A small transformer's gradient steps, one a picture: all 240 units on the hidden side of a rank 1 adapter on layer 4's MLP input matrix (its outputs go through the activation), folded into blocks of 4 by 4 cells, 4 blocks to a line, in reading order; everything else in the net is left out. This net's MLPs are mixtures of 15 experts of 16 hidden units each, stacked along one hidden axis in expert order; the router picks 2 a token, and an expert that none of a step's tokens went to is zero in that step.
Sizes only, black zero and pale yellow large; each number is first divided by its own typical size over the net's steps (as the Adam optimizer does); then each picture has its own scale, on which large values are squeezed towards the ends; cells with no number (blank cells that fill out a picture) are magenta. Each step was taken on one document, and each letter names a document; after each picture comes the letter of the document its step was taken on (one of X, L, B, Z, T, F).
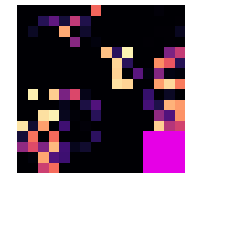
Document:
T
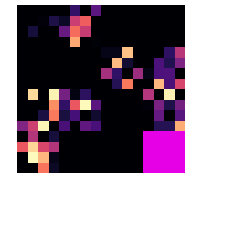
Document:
T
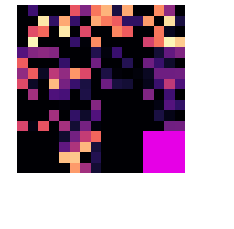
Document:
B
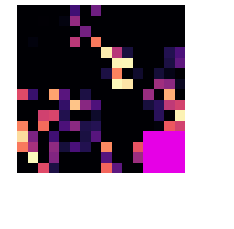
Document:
T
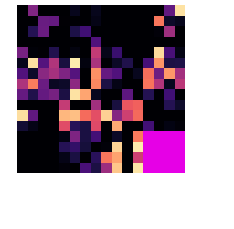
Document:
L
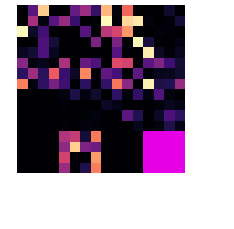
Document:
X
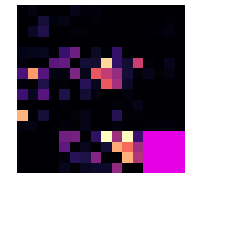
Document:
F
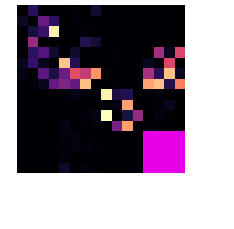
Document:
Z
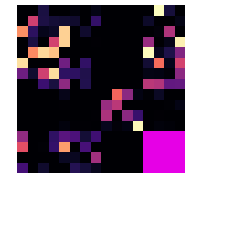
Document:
X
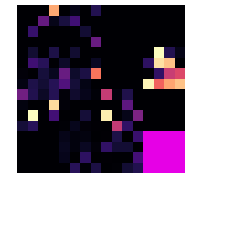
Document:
Z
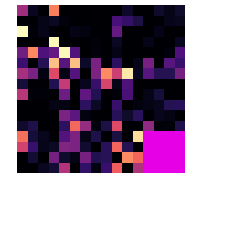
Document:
F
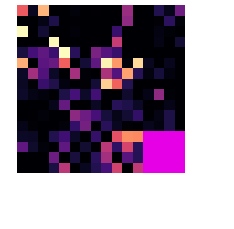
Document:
F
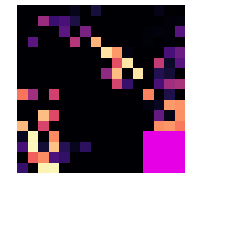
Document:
T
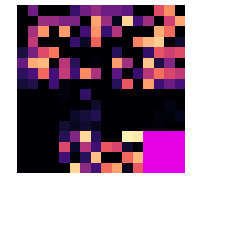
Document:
B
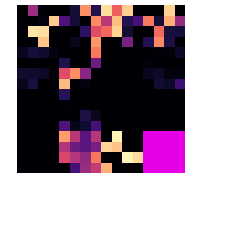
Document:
B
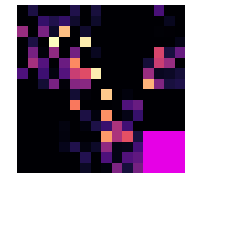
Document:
Z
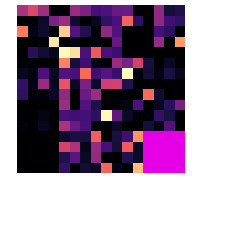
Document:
F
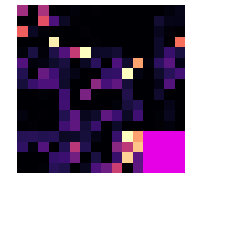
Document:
F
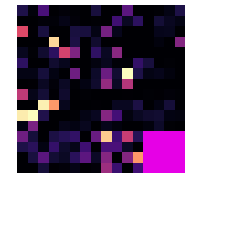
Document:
F
